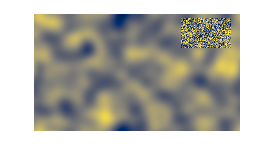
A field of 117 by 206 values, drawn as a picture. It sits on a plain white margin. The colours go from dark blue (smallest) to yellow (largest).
Neither half mirrors the other. An odd patch, rougher than its surroundings, sits in the top right. The top right is the roughest part. The ninth with the lowest average is the top middle.
